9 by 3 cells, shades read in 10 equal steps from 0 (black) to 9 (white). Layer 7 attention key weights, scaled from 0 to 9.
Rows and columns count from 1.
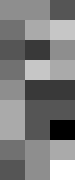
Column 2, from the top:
5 6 2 7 2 3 3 5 5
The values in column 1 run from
3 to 6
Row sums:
13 17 10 17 9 12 9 15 17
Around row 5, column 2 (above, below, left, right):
7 3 5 2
